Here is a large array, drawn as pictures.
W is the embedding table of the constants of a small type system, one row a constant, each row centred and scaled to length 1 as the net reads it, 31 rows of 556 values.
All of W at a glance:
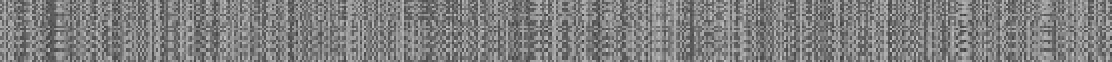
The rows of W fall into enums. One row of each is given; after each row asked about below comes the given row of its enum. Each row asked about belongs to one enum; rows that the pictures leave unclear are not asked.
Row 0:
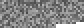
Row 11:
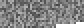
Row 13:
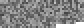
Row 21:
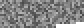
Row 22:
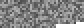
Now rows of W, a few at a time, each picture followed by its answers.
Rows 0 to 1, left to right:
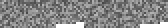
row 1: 22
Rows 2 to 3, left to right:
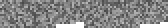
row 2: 21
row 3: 0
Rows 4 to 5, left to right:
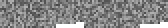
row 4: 11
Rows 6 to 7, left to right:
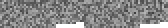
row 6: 0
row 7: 13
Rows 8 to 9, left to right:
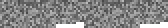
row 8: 0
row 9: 0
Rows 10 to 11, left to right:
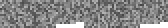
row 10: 21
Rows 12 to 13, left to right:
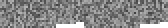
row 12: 11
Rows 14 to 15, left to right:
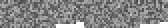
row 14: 22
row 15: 13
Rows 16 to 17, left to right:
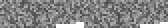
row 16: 21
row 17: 21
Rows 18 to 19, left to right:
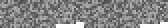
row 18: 22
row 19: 22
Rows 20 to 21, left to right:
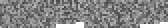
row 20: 13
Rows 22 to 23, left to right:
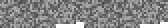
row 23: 22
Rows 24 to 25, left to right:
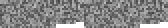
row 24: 13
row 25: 13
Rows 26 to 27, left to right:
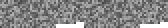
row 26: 22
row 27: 22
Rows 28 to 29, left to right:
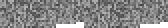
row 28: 11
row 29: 11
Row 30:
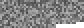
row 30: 0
